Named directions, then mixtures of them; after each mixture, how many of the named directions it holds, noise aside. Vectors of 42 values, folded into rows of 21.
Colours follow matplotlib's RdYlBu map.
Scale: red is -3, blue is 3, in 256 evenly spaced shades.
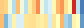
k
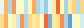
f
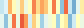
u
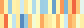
one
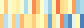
three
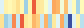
three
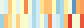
two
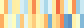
two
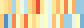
two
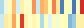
three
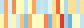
one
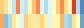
one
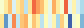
two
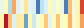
three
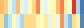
one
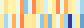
three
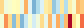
three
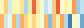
three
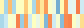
one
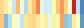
one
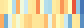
one
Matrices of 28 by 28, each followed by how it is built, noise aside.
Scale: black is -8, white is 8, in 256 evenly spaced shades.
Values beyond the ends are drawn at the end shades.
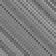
Toeplitz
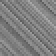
Toeplitz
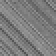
Toeplitz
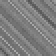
Toeplitz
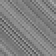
Toeplitz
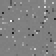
sparse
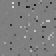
sparse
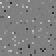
sparse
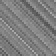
Toeplitz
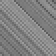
Toeplitz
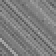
Toeplitz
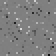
sparse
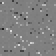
sparse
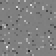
sparse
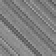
Toeplitz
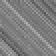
Toeplitz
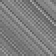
Toeplitz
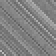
Toeplitz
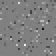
sparse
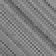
Toeplitz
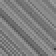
Toeplitz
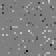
sparse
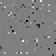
sparse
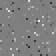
sparse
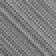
Toeplitz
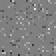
sparse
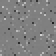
sparse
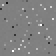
sparse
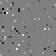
sparse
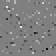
sparse
